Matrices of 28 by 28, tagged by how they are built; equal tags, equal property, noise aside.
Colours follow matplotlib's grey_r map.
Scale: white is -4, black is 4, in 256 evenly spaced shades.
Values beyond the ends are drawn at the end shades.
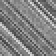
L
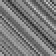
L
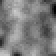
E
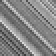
L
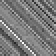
L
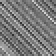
L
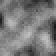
E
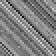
L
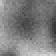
E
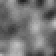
E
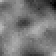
E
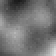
E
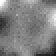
E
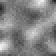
E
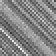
L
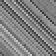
L
